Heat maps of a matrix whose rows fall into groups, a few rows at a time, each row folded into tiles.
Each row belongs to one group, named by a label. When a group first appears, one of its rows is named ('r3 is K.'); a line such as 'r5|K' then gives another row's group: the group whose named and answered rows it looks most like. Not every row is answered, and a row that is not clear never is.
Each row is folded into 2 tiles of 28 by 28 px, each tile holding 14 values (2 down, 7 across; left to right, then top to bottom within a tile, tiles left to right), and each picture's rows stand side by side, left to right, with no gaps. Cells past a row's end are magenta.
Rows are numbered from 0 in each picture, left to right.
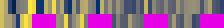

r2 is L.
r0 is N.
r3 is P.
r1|N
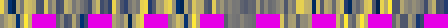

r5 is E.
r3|N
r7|P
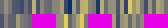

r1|N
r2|E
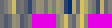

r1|N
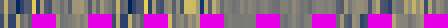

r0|L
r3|E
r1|E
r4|P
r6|P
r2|L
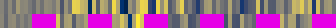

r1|E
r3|P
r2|N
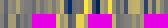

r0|E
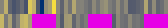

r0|N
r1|E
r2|L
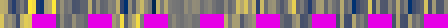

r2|N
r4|E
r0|N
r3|P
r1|L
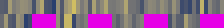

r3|L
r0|P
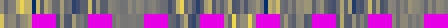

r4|N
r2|P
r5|P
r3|P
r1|L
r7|E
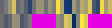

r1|N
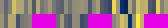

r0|E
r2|N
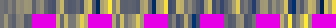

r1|N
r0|P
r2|N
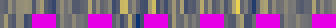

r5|L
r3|L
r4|P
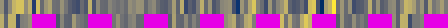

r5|N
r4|N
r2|P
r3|L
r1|L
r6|L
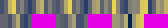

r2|N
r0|P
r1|P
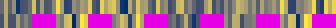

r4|E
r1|N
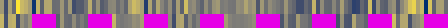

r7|E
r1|L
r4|E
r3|E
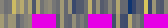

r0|E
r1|L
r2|L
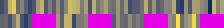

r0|P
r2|L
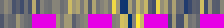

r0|L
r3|L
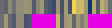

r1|E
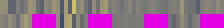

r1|E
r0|N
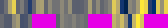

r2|N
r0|P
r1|L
